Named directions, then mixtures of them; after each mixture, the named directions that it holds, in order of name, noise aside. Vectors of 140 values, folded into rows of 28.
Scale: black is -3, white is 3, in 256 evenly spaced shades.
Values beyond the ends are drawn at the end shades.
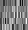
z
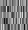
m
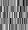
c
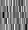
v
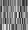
c, z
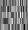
m, z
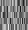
c, v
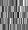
c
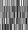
z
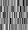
c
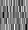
v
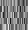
c, v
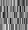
c, v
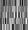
z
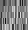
z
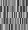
c, m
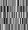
c, m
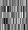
m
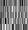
v, z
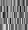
c, v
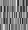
c, m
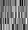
z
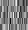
c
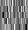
v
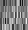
z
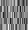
c, v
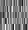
v, z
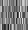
c, z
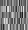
m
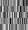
c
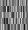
m
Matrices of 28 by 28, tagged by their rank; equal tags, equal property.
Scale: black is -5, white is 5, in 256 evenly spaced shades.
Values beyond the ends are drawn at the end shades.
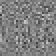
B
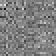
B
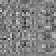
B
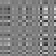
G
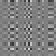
G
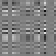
G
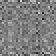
B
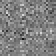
B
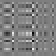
G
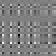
G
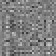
B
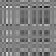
G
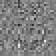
B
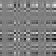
G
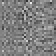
B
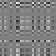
G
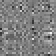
B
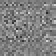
B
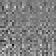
B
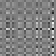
G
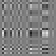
G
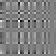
G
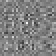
B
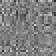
B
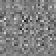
B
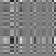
G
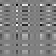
G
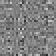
B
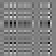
G
